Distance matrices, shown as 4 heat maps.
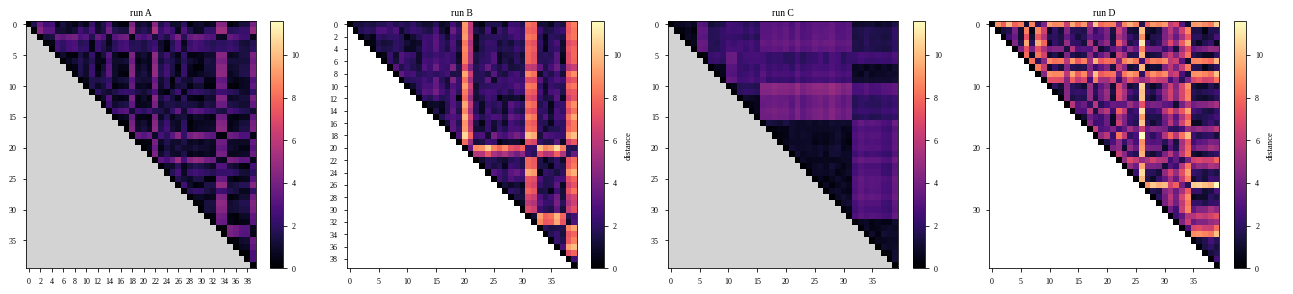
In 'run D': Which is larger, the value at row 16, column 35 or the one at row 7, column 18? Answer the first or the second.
the second
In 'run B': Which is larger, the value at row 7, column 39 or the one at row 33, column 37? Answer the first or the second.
the first
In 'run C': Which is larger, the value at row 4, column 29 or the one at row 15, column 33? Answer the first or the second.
the first
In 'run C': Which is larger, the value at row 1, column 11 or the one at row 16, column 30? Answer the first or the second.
the first
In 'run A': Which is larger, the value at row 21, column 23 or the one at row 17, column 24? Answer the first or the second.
the second
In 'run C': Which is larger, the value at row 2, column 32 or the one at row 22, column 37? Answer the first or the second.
the second
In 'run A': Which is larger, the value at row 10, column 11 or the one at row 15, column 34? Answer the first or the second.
the second
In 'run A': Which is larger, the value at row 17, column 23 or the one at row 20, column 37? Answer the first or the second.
the first
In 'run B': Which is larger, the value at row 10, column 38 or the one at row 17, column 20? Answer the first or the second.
the second
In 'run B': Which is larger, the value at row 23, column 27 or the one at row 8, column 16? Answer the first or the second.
the second
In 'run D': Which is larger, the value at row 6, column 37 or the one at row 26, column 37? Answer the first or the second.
the second
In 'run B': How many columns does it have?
40
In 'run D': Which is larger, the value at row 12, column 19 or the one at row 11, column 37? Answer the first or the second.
the first
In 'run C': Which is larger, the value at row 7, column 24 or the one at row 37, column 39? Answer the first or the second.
the first
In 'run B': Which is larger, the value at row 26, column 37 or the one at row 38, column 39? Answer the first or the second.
the second
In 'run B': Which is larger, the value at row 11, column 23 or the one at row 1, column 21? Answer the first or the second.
the second
